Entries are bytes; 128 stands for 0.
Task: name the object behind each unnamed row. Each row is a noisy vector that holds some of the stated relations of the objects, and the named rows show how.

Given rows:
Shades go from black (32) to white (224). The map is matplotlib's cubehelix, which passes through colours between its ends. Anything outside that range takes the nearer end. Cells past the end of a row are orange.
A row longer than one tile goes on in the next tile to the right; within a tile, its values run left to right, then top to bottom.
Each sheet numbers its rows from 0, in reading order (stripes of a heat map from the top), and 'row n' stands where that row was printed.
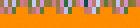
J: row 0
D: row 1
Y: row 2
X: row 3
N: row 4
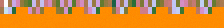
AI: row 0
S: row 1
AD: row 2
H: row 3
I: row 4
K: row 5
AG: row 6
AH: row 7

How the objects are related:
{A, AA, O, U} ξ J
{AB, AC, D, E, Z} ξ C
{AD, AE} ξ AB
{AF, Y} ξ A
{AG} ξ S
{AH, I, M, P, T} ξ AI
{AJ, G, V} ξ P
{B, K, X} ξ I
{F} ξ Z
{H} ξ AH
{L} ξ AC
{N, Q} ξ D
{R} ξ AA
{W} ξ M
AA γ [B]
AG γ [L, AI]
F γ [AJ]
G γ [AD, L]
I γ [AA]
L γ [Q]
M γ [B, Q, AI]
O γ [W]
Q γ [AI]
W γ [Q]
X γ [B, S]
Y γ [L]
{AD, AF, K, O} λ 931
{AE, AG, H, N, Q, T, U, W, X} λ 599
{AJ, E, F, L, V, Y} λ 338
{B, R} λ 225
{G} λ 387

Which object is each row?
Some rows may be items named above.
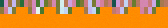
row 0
I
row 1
G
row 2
M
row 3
AG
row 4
X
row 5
O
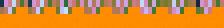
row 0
B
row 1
B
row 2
L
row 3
E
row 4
AE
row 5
AJ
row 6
AH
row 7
AA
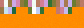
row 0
AI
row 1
Q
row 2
T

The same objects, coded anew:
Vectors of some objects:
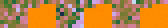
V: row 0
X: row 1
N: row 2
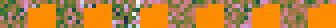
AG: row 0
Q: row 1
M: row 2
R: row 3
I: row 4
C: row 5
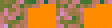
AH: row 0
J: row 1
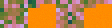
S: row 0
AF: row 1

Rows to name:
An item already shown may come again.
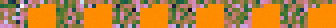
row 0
F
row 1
Q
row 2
G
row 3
G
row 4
I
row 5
Y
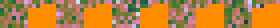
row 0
W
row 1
N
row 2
AA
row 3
V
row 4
L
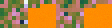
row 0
AI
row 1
AE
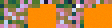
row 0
AJ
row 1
F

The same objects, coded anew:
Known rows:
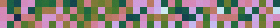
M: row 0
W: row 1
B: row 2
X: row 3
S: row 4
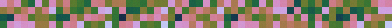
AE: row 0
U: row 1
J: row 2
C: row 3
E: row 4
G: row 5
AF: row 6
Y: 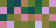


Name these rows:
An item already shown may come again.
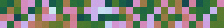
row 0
AA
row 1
AJ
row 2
L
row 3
AD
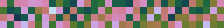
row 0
X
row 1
AG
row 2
AI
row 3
Y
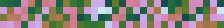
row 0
Q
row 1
AJ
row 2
S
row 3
AA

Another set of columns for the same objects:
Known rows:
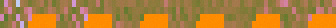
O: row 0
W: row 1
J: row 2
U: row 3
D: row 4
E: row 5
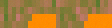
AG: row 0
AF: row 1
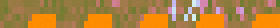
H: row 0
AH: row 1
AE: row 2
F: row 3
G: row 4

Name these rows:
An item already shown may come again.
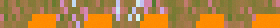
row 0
L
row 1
O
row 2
F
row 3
M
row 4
AI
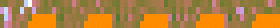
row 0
AJ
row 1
M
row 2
AG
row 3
Y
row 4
G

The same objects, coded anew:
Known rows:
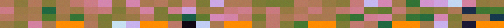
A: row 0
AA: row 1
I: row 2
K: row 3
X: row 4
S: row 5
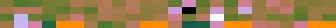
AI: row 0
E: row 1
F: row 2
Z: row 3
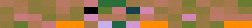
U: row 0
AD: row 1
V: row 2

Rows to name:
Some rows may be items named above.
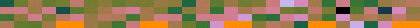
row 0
AG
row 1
L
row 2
G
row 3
X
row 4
AD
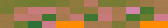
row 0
L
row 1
Q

